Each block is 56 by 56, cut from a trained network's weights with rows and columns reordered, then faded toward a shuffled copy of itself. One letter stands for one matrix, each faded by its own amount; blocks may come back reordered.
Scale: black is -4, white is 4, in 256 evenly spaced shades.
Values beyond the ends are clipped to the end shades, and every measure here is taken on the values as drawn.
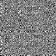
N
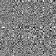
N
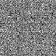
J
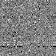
J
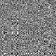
N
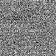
J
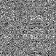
J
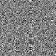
N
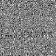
N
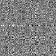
N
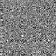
N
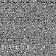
J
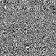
N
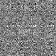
J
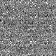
J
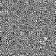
N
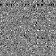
J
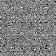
J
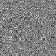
N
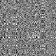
N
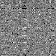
J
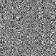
N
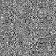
N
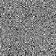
N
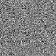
N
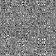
J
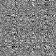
N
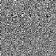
N
